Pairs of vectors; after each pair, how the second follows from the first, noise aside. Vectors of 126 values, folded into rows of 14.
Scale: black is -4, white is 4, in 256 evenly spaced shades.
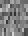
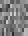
negated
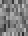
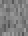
shrunk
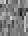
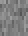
shrunk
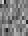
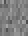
shrunk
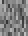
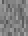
shrunk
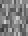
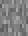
shrunk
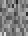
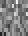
negated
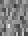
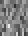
copied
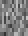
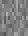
shrunk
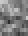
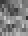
negated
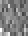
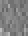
shrunk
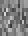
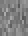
shrunk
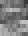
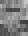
negated
